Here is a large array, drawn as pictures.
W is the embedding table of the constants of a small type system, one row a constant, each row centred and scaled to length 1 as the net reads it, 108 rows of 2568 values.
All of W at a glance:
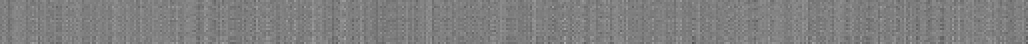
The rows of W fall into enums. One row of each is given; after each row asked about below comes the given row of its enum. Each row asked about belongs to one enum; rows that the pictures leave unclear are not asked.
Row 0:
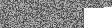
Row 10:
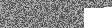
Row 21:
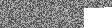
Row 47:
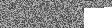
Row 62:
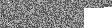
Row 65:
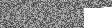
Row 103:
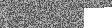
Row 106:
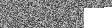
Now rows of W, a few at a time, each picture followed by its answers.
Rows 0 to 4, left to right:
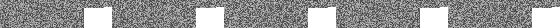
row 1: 21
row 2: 10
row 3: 0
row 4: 10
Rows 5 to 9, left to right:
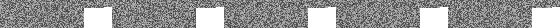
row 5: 10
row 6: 0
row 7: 65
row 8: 65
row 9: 21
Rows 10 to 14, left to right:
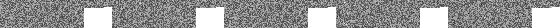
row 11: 21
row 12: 10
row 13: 62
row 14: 65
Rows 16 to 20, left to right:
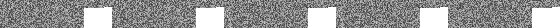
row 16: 21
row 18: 103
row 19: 103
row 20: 47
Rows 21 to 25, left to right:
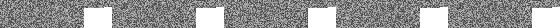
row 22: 47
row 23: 0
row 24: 10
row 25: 47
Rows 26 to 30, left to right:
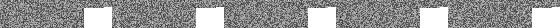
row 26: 0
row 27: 103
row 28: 65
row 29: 65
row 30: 10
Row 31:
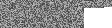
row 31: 47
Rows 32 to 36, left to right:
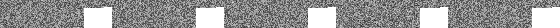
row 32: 65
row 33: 21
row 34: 62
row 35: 106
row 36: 21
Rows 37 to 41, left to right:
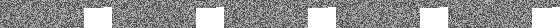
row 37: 65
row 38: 47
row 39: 21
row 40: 65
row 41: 62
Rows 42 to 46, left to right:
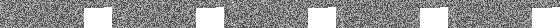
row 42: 10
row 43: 10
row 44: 62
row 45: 103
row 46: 103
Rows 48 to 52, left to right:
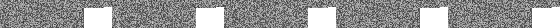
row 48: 0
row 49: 103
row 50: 21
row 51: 0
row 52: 0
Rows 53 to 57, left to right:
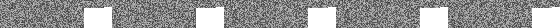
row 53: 47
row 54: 0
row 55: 21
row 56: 21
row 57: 65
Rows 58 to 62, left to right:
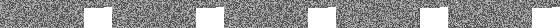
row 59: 10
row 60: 10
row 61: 0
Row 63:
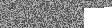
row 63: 47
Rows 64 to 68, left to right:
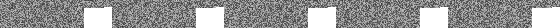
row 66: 10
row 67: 21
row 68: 21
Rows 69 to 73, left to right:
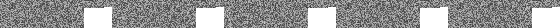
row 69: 47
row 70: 10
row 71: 103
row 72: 47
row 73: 47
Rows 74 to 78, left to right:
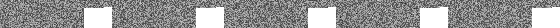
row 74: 0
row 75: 21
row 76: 47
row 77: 65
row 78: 21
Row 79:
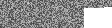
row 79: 21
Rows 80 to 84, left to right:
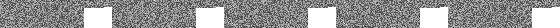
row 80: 10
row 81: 65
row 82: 62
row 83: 62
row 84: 10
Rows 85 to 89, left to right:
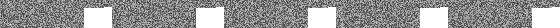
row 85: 62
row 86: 0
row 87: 21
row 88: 103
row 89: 65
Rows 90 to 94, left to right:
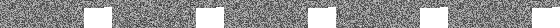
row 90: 47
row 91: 106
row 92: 47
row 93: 62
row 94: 47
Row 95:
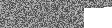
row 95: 10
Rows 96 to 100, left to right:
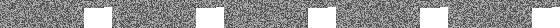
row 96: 47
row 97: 103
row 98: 0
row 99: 47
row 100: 10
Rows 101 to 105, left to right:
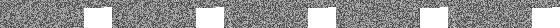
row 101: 65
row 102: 65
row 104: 0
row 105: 103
